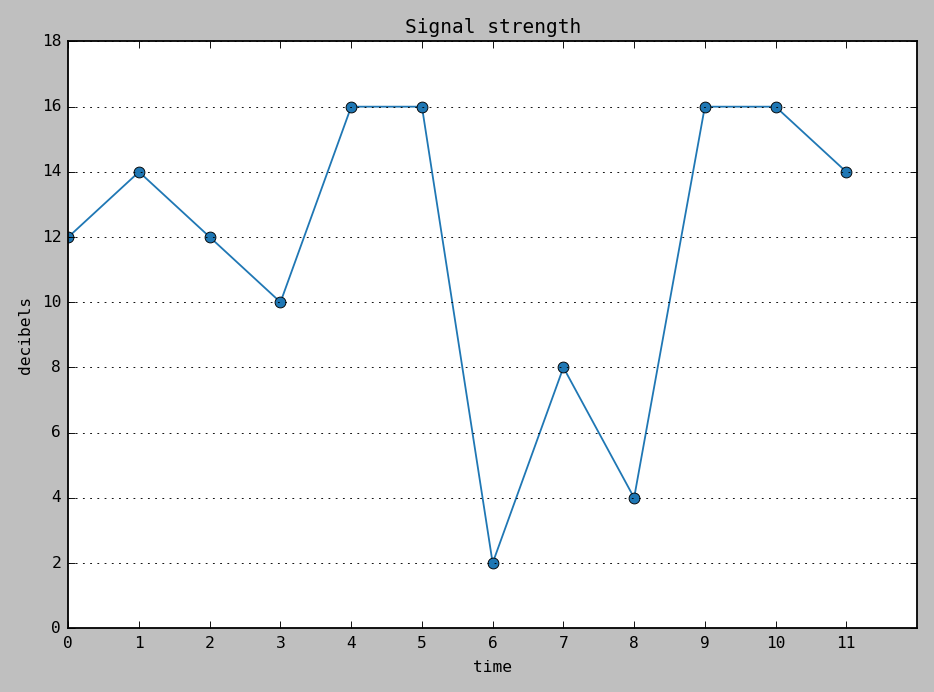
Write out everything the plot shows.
Title: Signal strength
x-axis: time, ticks 0 1 2 3 4 5 6 7 8 9 10 11
y-axis: decibels, ticks 0 2 4 6 8 10 12 14 16 18
Values:
12 14 12 10 16 16 2 8 4 16 16 14
